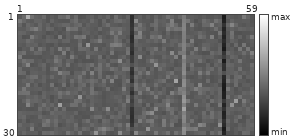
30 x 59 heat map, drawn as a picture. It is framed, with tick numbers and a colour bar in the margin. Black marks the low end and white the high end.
No overall slope runs across the table. Columns 29, 42 and 52 stand out from the rest. Overall the values sit about 40% of the way up the scale. The distribution is heavy-tailed on both sides.
